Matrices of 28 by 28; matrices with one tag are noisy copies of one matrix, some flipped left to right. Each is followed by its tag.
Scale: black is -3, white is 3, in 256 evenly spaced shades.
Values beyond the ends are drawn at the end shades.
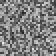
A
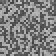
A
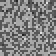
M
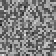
M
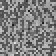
M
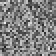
M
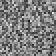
M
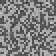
A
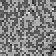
M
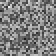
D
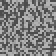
M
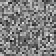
D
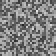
A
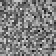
M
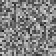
A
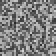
A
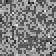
D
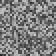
D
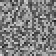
M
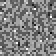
M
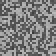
A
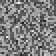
A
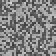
A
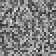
M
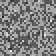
D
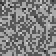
A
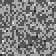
D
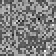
D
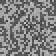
A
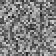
A
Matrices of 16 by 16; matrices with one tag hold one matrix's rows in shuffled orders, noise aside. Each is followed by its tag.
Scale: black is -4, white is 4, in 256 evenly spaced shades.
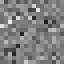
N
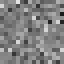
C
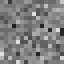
C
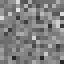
C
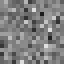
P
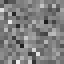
N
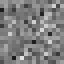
P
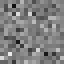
N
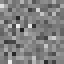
N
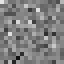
N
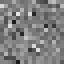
N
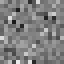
N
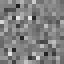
N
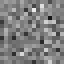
P
